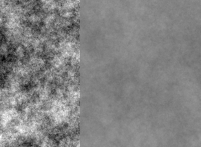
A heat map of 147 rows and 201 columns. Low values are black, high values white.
The ninth with the highest average is the bottom left. A vertical seam about 40% of the way across splits the table, and the right part is calmer. The halves do not mirror each other. No regular stripes run through it. The distribution is heavy-tailed on both sides. No row or column stands out.
